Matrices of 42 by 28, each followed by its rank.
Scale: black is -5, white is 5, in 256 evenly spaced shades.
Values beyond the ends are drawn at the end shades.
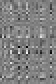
three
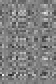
three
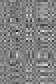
three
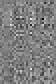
five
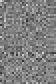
five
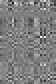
three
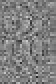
five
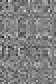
five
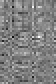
five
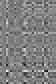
three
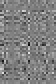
three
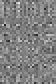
five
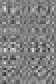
three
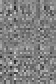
five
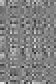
three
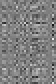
three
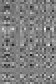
three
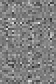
five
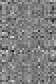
five
